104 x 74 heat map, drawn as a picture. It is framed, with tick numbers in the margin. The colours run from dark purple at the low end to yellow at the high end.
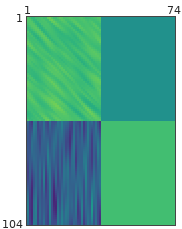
The table splits into 2 rows of 2 panels. Panel 1,1: high, slanting down to the right, faint in contrast. Panel 1,2: middling, flat. Panel 2,1: low, streaked downward. Panel 2,2: high, flat.
